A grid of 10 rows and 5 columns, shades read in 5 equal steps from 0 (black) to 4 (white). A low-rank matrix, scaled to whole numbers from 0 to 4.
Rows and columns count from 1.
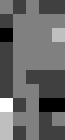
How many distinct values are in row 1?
2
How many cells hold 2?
25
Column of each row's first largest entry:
1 2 5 2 2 2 2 1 1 1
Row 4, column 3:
2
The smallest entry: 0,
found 3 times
